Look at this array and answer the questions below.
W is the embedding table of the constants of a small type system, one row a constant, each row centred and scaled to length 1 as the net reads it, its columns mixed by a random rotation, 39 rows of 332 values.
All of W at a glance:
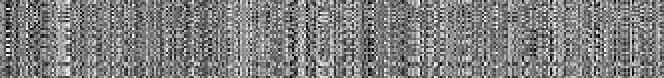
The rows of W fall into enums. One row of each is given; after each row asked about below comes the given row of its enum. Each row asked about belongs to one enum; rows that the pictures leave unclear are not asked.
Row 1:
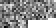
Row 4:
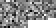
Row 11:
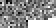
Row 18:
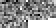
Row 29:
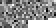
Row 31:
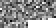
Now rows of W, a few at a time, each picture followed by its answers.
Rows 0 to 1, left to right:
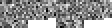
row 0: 29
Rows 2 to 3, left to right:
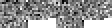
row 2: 18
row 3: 11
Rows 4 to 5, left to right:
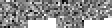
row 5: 11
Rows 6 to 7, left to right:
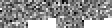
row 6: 31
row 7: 11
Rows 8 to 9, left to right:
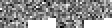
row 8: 31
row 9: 1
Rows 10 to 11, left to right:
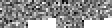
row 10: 31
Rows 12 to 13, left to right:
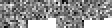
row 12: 1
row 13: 11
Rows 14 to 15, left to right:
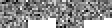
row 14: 18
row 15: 4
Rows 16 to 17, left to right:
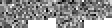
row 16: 29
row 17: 18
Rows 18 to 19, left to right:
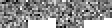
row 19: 4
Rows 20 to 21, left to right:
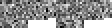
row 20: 29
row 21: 1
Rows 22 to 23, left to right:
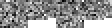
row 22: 4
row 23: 18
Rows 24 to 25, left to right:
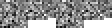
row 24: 4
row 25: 4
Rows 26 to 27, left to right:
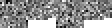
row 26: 11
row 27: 4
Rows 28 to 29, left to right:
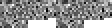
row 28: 29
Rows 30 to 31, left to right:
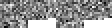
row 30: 1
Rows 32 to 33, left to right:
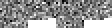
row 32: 31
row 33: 11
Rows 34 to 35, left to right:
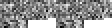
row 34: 1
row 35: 1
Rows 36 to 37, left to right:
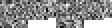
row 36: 29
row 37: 1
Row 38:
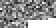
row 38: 31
